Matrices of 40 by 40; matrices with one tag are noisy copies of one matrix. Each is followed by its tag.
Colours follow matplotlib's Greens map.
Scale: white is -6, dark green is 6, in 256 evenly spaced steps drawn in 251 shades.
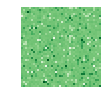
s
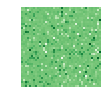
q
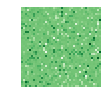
q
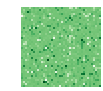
s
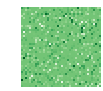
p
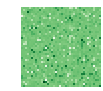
s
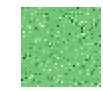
p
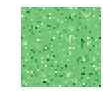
s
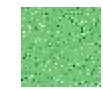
p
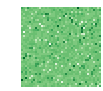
p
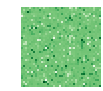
s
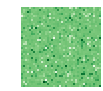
s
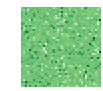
q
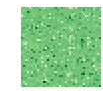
s
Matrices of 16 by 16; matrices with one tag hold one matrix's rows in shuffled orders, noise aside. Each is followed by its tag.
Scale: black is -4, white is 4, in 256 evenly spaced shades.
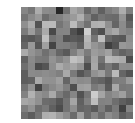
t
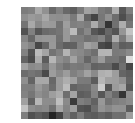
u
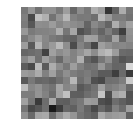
u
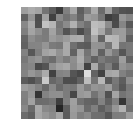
t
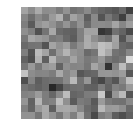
u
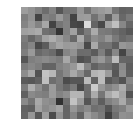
t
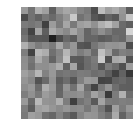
u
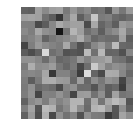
t
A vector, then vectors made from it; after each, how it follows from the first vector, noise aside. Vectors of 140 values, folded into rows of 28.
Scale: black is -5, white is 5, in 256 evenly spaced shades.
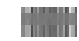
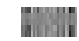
negated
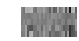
sign-scrambled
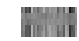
negated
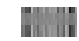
negated
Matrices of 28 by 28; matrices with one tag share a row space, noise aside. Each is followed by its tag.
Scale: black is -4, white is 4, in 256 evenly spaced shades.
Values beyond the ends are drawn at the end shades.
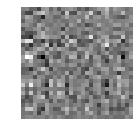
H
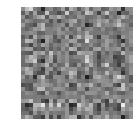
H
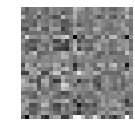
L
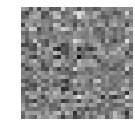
L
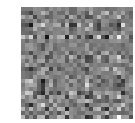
H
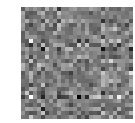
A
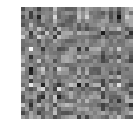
A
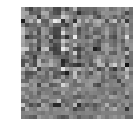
L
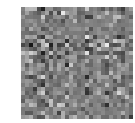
H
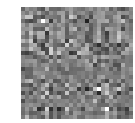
H
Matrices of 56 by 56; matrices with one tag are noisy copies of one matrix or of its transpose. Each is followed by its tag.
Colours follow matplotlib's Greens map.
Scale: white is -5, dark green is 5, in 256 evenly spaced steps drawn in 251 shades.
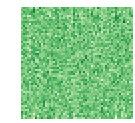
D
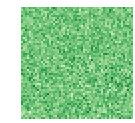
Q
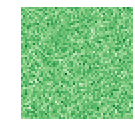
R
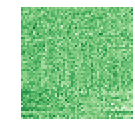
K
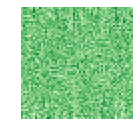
D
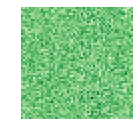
Q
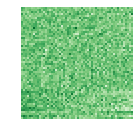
K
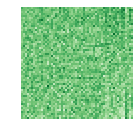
K
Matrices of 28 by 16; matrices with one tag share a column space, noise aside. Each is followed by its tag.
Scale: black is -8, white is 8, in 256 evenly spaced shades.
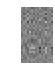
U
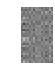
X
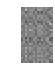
X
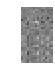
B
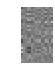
U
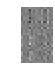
B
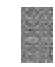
X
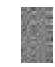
X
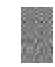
U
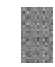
X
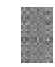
X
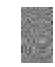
U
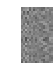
X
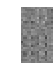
B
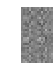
X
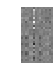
B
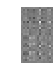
B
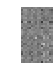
B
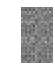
X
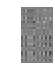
B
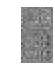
B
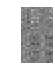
B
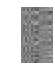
X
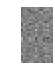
X
